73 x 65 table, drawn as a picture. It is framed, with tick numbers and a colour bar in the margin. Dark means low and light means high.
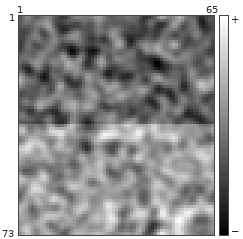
Grain: blotchy. Seam: horizontal, 50% of the way down, the bottom part higher. Lone odd cells: none. Average level on the scale: 50%.
